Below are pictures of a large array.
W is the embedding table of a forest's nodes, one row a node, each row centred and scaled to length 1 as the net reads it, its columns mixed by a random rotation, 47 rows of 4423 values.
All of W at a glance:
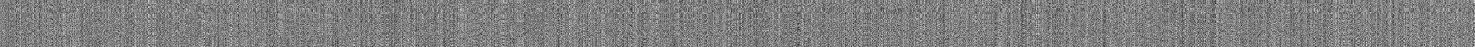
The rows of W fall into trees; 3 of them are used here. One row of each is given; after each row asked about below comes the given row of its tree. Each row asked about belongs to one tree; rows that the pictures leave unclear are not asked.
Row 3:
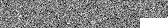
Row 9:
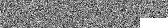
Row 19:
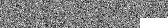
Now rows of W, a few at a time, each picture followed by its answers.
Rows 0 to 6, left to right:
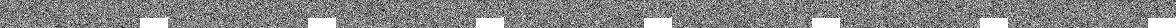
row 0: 3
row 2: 3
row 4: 9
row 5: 19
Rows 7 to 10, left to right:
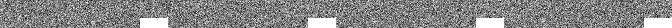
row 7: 3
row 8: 9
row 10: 9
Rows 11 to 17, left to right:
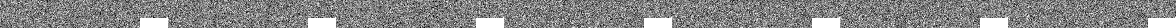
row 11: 9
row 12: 19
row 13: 19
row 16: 3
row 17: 3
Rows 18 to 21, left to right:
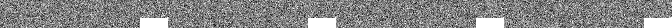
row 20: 3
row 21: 3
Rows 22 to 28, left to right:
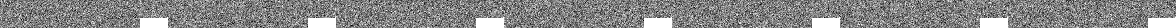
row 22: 3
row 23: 19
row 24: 3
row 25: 9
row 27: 19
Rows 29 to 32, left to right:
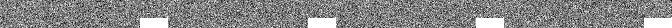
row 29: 19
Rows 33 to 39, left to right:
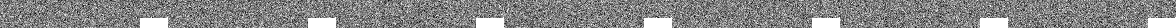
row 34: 3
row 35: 19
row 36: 9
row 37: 3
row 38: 19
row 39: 19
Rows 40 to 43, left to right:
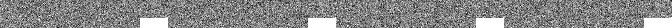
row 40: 3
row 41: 3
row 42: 19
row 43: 3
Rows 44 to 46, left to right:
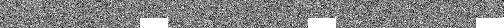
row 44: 19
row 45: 19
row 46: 3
